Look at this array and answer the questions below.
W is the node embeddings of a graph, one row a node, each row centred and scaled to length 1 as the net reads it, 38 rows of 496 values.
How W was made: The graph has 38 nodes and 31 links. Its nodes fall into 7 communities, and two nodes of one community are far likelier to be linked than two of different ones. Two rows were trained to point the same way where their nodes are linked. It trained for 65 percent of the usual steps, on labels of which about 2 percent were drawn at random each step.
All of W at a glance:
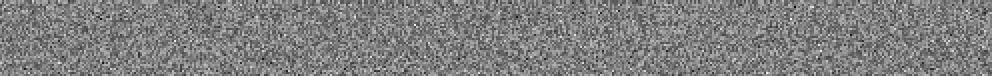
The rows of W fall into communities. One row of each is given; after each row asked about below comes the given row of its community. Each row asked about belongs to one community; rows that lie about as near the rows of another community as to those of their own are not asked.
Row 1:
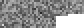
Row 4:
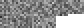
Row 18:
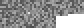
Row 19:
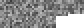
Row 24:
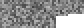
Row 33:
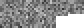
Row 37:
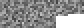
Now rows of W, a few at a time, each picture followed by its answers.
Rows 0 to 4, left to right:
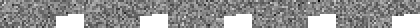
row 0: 1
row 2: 4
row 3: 33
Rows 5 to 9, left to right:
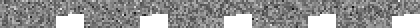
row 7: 4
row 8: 24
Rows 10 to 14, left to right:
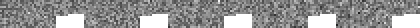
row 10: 18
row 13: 19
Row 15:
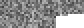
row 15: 19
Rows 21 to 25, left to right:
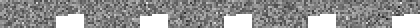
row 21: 37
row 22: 4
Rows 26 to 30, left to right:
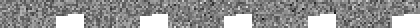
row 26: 19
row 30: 37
